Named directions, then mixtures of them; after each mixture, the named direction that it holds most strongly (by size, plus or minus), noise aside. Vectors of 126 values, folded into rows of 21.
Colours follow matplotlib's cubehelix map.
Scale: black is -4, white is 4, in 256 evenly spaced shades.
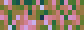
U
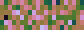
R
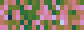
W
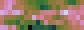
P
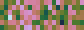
W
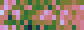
W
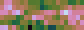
P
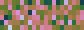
R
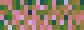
U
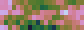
P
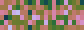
R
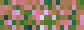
R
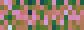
U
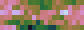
P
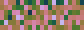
U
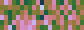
U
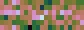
P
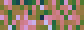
U
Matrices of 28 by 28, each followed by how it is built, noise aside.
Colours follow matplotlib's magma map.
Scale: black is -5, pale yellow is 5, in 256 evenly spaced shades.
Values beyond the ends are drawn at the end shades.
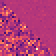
lower triangular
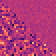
lower triangular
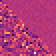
lower triangular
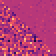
lower triangular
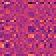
low rank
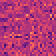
low rank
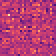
low rank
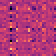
low rank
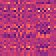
low rank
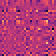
low rank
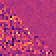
lower triangular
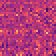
low rank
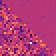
lower triangular
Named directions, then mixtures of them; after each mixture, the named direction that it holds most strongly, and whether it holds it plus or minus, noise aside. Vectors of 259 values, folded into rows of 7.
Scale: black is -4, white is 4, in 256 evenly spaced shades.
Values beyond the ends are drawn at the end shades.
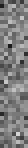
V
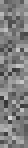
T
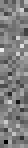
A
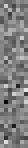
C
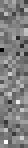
A, minus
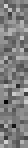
C, plus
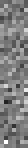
C, plus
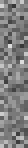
V, minus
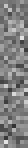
C, plus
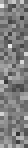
V, minus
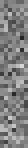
T, plus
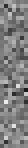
C, minus
